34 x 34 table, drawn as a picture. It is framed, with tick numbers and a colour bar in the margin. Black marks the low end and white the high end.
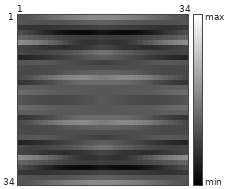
Its left and right halves mirror each other, and so do its top and bottom. There is no overall slope. Streaks run across, left to right. On average the colour sits 30% of the way up the scale.
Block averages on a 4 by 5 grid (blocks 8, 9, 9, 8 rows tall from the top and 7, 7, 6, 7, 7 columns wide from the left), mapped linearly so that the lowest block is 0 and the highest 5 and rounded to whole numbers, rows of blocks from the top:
2 0 1 0 2 / 2 4 5 4 2 / 2 4 5 4 2 / 2 0 1 0 2
